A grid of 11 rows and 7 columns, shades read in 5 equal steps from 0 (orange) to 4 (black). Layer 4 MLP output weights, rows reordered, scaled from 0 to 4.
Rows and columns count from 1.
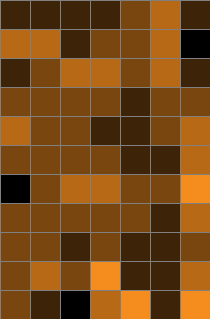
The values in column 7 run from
0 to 4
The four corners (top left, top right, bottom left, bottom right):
3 3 2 0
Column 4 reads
3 2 1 2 3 2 1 2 2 0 1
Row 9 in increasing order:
2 2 2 2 3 3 3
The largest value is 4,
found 3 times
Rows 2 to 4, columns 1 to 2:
1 1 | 3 2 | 2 2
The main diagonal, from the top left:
3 1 1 2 3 3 0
